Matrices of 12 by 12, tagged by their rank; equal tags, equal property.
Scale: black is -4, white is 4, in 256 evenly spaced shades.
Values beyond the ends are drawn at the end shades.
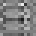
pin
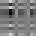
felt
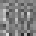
pin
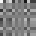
felt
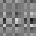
felt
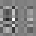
felt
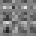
pin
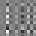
felt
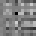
pin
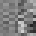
pin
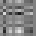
felt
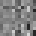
pin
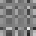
felt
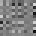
pin
